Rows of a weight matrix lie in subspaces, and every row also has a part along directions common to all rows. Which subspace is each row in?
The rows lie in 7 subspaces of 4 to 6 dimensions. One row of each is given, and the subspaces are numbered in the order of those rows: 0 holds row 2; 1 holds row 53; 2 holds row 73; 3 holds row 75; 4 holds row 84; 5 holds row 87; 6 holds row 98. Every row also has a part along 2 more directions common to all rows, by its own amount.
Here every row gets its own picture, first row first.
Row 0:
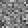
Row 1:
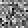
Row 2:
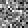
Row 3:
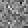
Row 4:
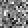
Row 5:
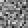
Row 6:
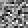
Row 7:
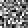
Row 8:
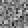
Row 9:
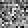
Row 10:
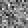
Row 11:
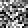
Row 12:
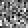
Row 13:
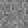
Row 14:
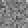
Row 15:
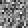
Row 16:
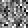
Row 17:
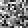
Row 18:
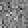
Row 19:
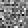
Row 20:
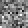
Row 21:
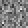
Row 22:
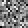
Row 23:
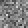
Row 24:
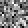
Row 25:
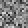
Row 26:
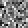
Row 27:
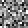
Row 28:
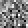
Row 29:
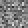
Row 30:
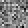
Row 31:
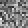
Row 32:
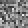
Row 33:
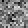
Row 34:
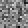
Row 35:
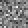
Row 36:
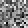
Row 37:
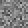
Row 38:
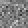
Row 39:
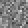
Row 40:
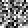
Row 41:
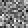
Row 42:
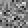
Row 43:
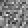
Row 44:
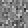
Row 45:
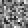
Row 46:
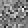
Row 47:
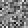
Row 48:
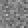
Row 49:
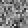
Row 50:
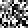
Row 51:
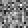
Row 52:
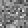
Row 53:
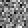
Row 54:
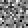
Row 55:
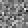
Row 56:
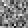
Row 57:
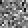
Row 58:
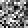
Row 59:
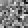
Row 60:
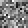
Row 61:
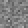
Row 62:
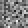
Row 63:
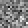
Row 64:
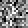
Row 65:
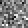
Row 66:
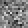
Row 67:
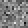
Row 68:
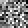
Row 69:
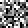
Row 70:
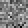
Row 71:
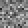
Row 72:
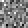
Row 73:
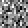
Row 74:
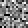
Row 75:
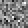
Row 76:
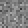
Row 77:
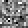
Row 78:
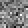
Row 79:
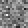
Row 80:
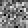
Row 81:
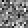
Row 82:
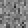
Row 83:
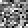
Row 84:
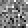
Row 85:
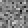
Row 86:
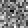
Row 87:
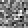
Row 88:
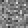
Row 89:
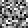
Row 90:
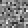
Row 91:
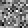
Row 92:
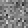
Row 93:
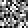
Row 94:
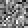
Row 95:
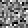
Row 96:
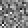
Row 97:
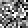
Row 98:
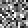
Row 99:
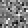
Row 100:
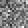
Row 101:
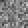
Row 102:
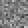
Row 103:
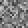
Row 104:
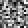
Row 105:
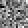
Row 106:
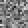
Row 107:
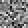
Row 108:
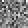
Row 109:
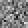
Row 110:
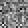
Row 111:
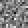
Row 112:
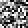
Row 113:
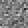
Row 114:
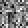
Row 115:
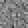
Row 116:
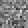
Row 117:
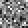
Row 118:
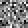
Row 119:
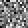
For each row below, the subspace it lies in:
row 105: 0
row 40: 0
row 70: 6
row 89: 0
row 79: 3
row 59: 3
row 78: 6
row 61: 0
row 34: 3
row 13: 2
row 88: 0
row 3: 0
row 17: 2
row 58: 2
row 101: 1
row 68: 4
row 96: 2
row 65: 2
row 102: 3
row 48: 3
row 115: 4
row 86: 4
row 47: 2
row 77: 0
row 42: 3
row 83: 1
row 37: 1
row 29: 5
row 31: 5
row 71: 6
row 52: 6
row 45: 3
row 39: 0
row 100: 0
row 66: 6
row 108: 0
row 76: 2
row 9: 5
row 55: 6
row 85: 4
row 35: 2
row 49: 5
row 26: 0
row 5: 4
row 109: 2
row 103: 5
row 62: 0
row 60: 3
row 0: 1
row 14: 0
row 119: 1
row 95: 1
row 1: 5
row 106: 4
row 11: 6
